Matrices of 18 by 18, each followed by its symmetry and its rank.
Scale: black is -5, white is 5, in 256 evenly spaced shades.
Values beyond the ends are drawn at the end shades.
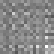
symmetric, rank three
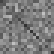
symmetric, full rank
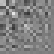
symmetric, rank three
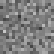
neither, full rank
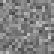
neither, full rank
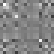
symmetric, rank three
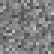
neither, full rank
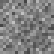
symmetric, full rank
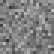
neither, full rank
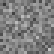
symmetric, full rank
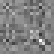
symmetric, rank three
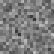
symmetric, full rank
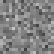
neither, full rank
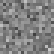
symmetric, full rank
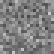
neither, full rank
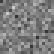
symmetric, full rank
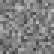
neither, full rank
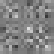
symmetric, rank three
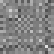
symmetric, rank three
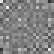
symmetric, rank three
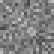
symmetric, full rank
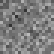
symmetric, full rank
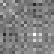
symmetric, rank three
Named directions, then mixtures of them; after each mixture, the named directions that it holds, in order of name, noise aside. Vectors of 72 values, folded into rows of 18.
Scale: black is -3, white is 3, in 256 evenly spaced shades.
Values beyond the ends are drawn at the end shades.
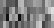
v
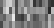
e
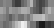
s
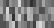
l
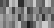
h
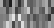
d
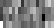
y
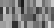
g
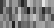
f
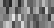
d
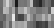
e, s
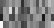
d, g, y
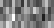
d, e, y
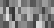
l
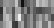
f, g, l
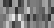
d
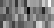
f, v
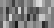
g, v, y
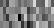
g, h, v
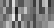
d, e, f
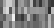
e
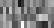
g, s
